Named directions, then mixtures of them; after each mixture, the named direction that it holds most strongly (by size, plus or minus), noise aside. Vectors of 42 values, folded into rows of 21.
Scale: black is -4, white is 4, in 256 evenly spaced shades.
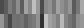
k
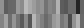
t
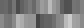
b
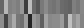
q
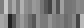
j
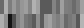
j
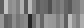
q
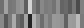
q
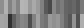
j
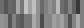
t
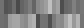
b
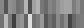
q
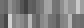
t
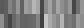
k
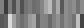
j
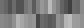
b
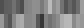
b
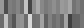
q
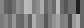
t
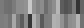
t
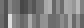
j
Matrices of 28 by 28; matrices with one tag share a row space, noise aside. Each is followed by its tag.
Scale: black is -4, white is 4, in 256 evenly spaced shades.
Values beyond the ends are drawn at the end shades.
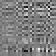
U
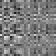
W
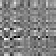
W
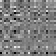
W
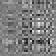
U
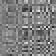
U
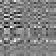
W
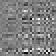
U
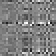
U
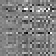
U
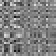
W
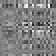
U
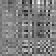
U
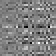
U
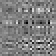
U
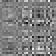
U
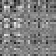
W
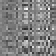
U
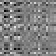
W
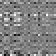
W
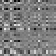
W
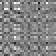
W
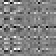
W
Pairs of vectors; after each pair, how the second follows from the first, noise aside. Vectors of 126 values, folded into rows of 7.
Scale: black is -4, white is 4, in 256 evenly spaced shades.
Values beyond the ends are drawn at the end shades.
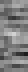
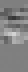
partly zeroed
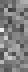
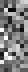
scaled up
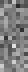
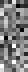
scaled up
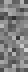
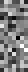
scaled up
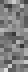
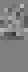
partly zeroed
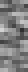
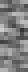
copied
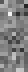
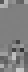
partly zeroed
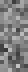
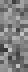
copied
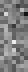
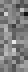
copied
